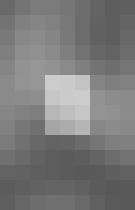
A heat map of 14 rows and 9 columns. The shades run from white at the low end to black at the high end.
Average level on the scale: 50%. Stripes: none. Ninth with the lowest average: centre. Odd patch: lower, in the centre.
